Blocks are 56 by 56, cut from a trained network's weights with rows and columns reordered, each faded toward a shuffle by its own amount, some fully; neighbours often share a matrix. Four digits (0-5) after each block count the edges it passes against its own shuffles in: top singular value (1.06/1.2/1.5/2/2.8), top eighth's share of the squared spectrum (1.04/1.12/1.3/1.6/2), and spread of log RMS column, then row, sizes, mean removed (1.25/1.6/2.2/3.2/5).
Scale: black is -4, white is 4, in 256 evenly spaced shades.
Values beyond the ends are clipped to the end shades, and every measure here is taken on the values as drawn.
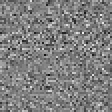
3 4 1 2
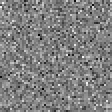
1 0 0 0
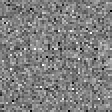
3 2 0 1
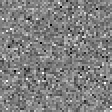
1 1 0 1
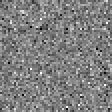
1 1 0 1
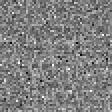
1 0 0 0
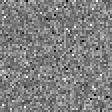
0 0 0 0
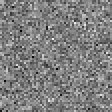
0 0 0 0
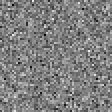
0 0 0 0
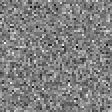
0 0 0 0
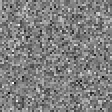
0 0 0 0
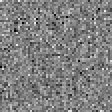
2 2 0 1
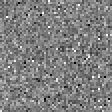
0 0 0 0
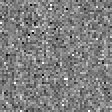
0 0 0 1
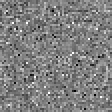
0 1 0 1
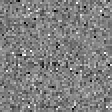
1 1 0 1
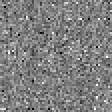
2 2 0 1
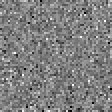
1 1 0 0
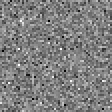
1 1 0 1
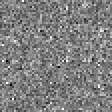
1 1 0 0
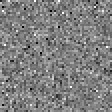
1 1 0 0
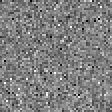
1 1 0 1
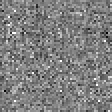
2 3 1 2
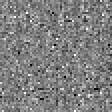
1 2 0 1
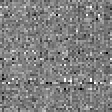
2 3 1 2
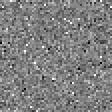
0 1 0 0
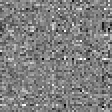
3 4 2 2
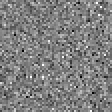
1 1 0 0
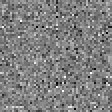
2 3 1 1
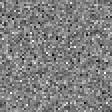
0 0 0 1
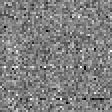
2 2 0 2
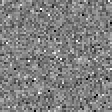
0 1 0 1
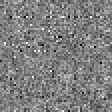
2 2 0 2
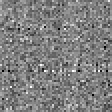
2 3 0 2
